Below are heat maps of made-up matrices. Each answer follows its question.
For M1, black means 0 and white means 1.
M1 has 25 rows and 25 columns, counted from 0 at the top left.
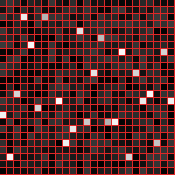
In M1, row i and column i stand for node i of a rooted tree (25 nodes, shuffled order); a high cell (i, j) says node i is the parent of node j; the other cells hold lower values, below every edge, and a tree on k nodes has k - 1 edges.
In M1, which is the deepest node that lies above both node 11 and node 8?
14
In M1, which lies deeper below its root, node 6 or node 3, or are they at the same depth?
the same depth
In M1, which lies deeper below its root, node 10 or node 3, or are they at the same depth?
node 3
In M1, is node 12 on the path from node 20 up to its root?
no
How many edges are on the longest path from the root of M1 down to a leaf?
13
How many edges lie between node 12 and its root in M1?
2
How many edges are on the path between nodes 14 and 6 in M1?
7
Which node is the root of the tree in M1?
7
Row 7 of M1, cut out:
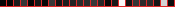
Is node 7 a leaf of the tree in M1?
no
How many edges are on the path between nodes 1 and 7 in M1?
7
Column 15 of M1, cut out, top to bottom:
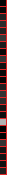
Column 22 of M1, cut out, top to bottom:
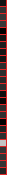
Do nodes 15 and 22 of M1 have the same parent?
no
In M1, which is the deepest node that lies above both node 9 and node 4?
20
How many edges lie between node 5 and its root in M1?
3
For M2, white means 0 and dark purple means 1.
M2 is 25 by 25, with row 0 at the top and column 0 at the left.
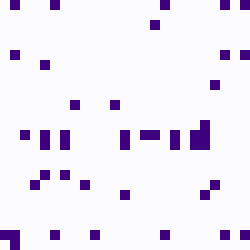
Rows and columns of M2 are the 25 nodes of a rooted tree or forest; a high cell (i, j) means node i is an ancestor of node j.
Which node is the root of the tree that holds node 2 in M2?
13
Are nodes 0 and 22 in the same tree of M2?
yes
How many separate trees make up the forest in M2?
4
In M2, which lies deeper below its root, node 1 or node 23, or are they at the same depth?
node 1
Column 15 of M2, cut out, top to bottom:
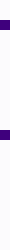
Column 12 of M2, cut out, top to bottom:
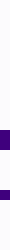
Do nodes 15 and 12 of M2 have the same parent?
no
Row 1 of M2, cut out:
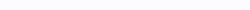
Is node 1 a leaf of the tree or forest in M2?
yes
